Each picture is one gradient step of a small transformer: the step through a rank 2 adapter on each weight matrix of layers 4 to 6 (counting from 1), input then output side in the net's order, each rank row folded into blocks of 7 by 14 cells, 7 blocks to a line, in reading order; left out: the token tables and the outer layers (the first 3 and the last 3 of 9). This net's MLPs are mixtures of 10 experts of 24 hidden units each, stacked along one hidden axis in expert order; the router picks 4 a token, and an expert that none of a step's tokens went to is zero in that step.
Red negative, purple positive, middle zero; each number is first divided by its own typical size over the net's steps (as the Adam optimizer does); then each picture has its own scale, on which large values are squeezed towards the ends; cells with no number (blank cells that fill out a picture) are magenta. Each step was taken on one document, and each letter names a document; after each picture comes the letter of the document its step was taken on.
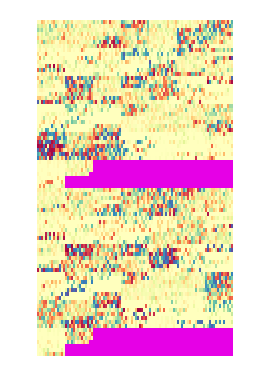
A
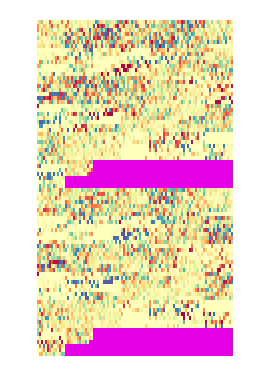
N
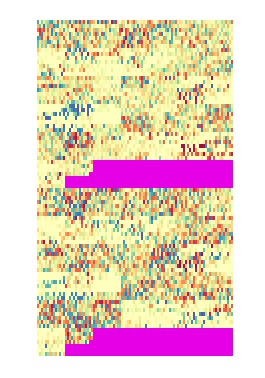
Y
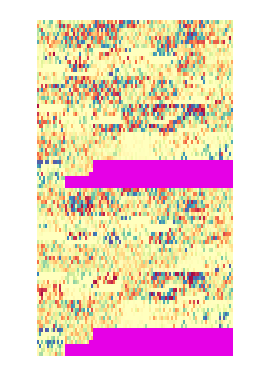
N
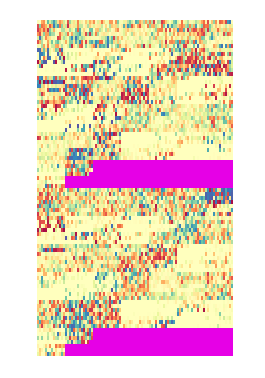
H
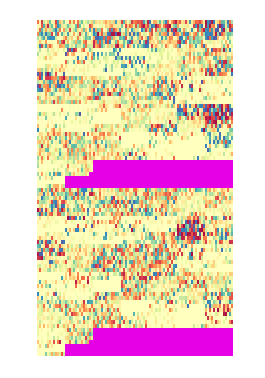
Y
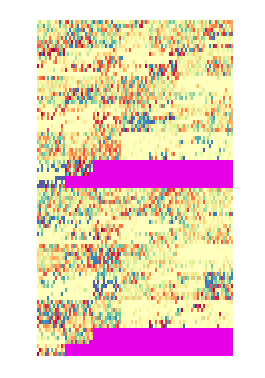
H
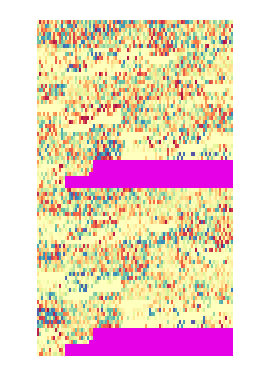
N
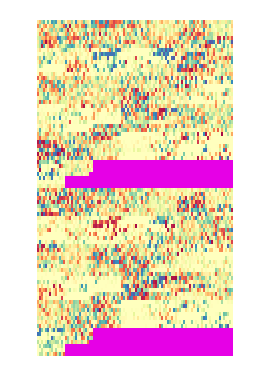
N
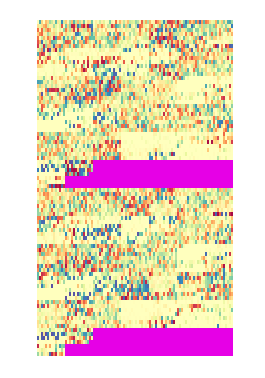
H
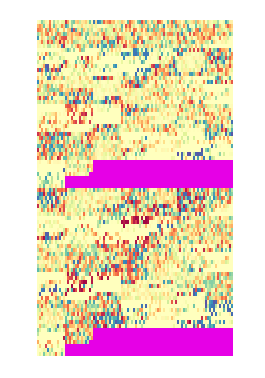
A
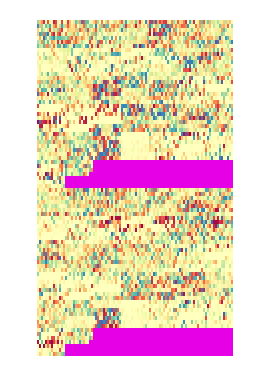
N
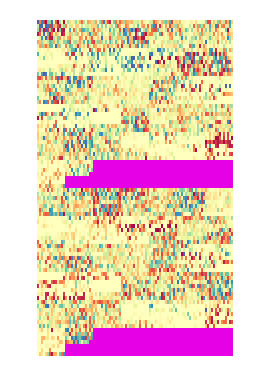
Y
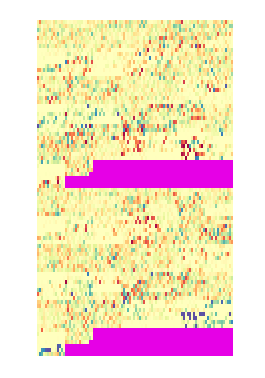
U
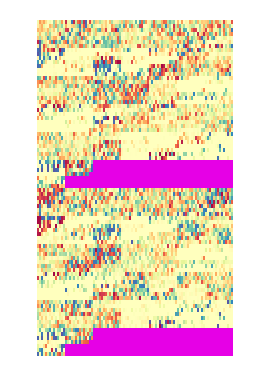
H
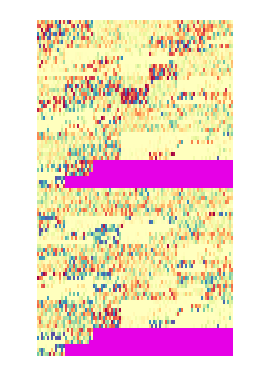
H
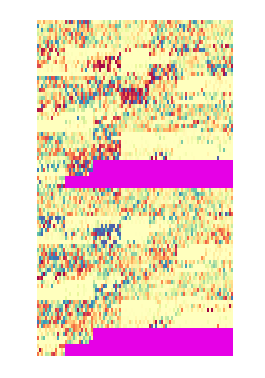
H
